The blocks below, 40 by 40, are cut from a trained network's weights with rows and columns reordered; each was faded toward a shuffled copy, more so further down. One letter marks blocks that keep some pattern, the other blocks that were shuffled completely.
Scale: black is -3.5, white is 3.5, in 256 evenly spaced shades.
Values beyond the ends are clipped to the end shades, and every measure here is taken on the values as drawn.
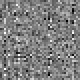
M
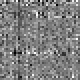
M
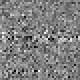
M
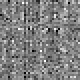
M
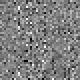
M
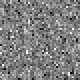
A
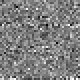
M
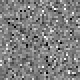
A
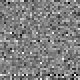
M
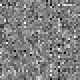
M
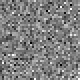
A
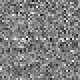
M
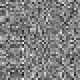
M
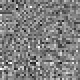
M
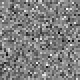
A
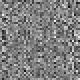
M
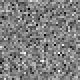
A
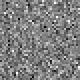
A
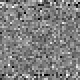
M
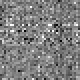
M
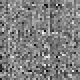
M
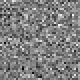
M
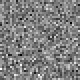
A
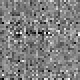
M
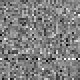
M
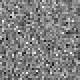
A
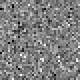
A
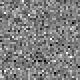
A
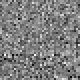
M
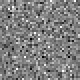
A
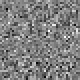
M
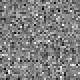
A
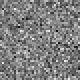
A
